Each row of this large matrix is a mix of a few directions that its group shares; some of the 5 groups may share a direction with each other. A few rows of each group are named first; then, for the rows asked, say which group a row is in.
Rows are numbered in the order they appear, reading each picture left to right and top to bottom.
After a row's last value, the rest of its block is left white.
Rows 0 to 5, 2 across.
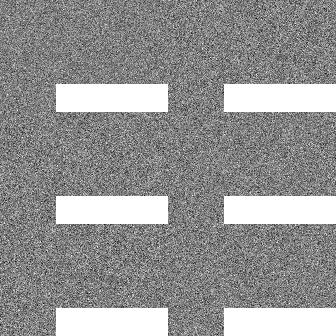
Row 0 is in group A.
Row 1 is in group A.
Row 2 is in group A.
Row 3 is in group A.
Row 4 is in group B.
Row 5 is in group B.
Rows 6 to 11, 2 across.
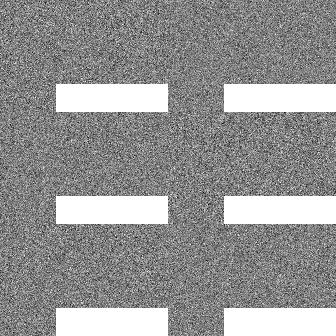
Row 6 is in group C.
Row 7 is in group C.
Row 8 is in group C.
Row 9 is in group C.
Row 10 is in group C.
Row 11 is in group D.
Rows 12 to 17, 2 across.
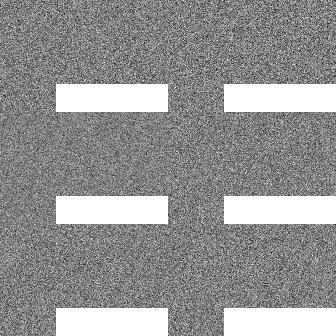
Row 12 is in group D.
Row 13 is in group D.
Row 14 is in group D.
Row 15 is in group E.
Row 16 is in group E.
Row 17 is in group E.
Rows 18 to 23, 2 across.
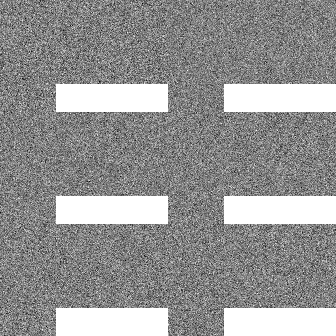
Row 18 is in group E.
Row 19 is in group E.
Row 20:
B
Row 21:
A
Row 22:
A
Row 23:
B
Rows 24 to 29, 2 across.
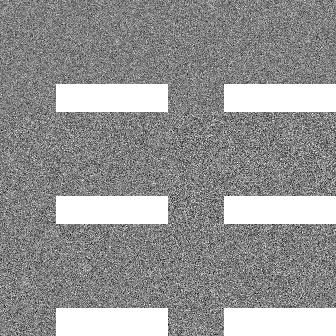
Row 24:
D
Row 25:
E
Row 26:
C
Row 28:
A
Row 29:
B
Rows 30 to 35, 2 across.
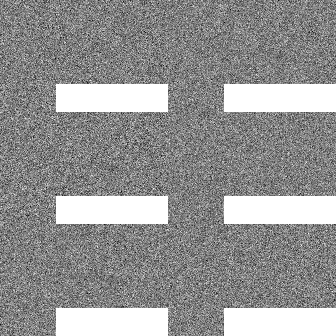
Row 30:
A
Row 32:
D
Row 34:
B
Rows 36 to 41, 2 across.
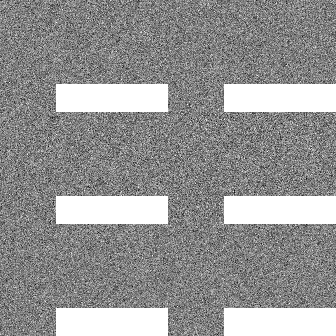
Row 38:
C
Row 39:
C
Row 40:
C
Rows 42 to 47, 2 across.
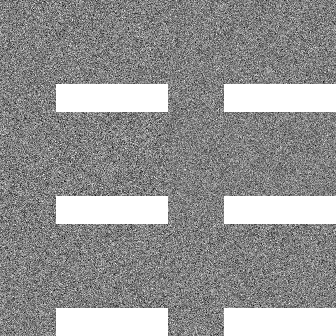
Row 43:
C
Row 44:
D
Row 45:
D
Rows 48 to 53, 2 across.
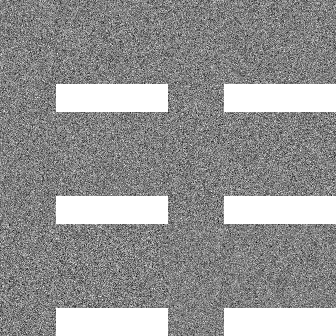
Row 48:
E
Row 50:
C
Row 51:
D
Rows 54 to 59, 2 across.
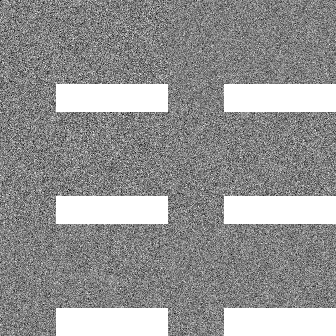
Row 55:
A
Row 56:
C
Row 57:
D
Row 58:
B
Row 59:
A
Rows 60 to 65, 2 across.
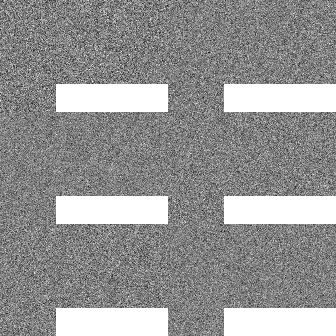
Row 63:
A
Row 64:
A
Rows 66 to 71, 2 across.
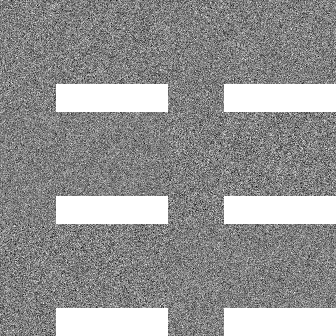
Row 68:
E
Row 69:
A
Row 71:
E
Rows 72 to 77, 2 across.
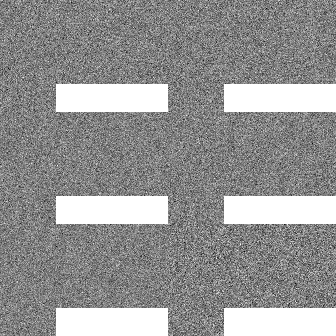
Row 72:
E
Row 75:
E
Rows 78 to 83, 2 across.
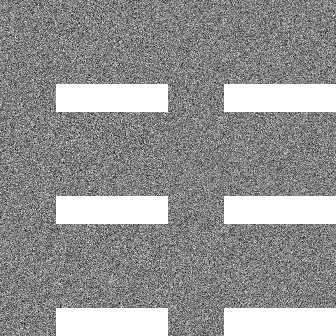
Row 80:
C
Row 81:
B
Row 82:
D
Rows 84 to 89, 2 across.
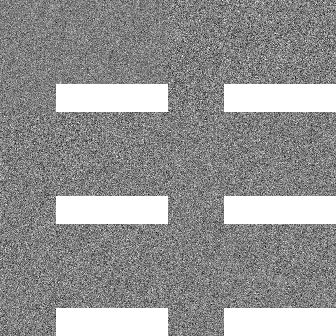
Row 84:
D
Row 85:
E
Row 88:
A
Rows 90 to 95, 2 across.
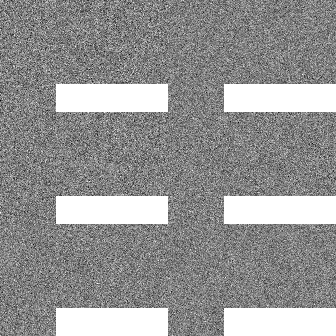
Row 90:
B
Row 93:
A
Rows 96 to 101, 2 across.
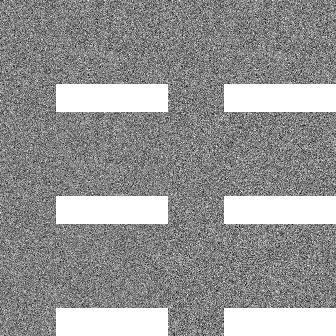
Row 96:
B
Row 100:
A
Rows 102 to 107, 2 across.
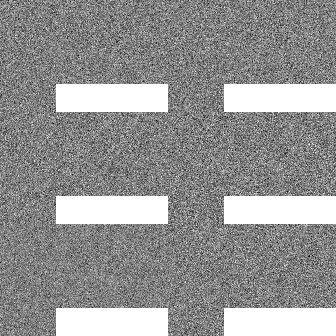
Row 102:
D
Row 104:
A
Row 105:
A
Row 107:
B
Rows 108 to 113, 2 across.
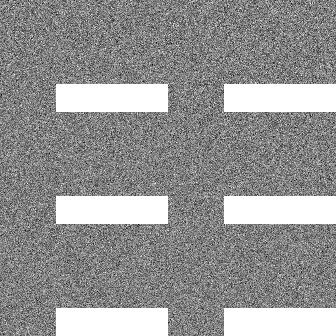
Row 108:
D
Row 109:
A
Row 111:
A
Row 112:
B
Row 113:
D
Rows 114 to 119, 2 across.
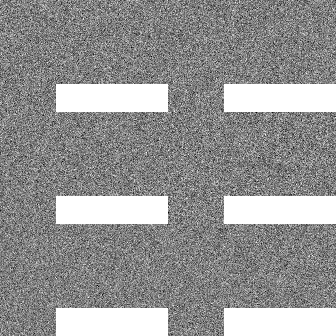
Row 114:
E
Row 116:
D
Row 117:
B
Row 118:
E
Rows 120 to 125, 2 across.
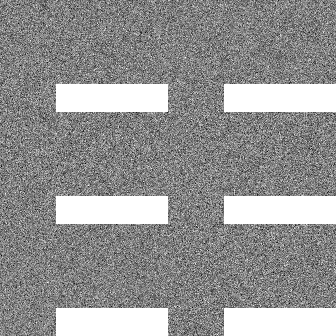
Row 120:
E
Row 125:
B
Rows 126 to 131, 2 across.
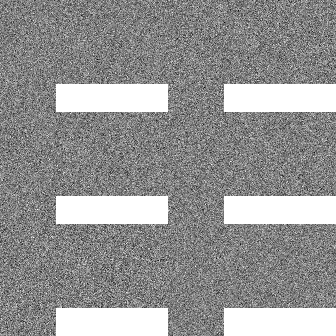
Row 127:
A
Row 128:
A
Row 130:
E
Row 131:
C
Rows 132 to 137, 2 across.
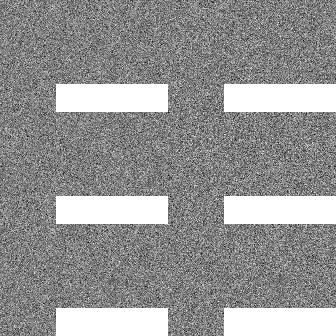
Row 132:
A
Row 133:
C
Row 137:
C
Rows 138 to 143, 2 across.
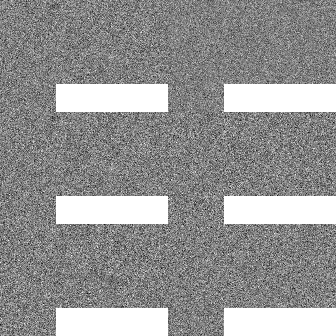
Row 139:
A
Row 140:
C
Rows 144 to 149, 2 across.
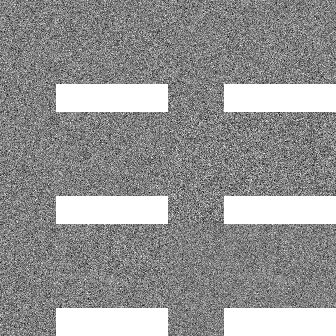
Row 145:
D
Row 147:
C
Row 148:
B
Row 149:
B
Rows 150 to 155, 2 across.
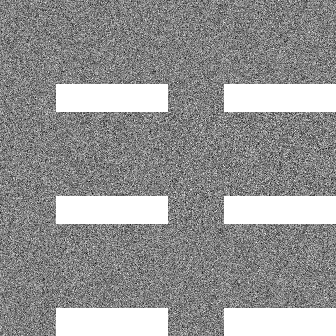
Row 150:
C
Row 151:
B
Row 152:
B
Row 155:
A
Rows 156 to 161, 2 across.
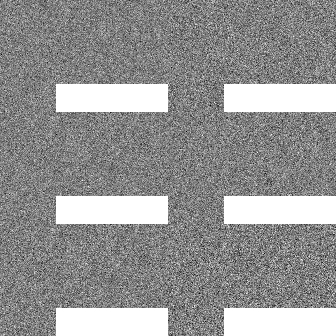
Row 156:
E
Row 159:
E
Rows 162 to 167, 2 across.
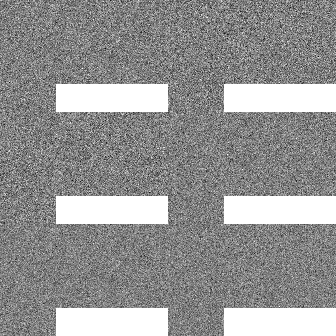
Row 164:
A
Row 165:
D
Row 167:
C
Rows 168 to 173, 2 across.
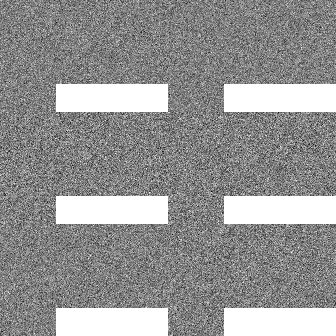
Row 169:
D
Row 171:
D
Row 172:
E
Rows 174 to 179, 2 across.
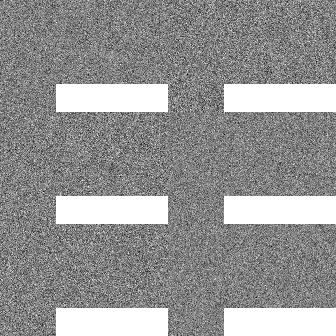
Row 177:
D
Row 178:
C
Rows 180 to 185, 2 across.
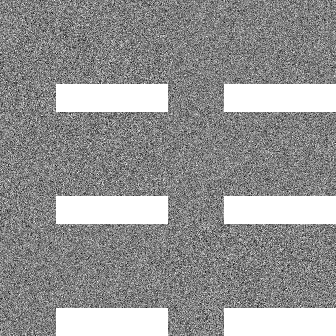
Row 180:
E
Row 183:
E
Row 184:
E
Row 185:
C
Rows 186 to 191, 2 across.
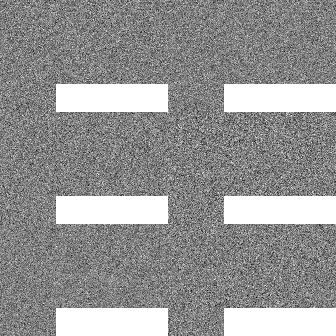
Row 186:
B
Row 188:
E
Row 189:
C
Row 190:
B
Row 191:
E
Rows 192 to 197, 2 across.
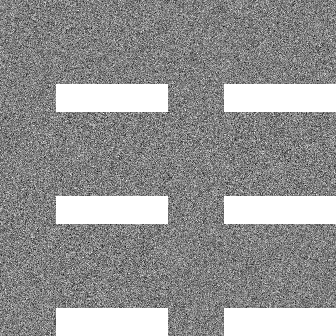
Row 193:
A
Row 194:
E
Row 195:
C
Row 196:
C
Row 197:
E
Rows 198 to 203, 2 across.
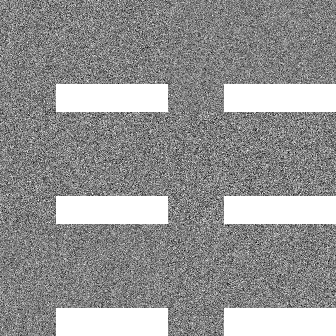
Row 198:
C
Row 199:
D
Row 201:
C
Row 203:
D
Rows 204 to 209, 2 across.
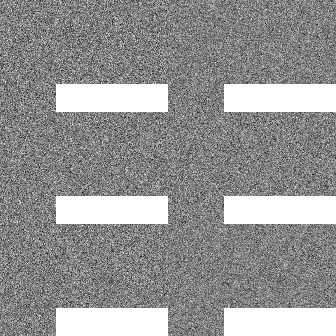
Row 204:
A
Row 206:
A
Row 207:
A
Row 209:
D
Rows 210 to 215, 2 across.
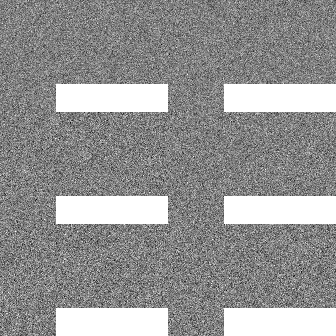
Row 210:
A
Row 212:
A
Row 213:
E
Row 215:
D
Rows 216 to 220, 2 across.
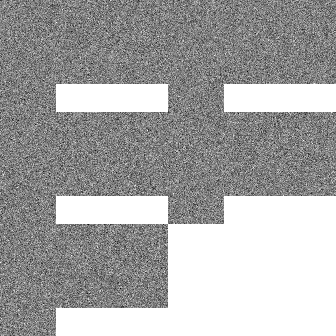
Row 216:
E
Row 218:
D
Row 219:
E
